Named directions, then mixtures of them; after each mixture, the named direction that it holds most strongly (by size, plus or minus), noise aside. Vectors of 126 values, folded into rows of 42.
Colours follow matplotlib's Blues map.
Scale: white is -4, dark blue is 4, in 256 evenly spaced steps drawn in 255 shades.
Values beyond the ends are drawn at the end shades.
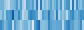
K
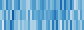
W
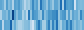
W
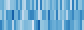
K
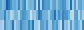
K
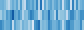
K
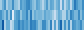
W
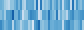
K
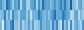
W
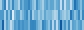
W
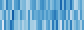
W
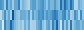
W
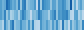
K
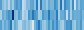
K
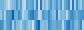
K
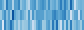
W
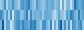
W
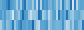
K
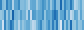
W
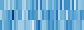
K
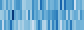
W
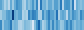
K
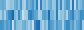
K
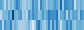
W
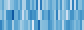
K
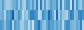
K
